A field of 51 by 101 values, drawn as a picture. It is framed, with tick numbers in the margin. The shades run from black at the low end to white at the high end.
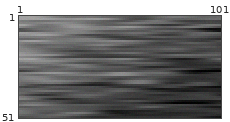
Values rise toward the top left. Streaks run across, left to right. The top left is the ninth with the highest average. The halves do not mirror each other. The histogram is bell-shaped. The ninth with the lowest average is the bottom right.
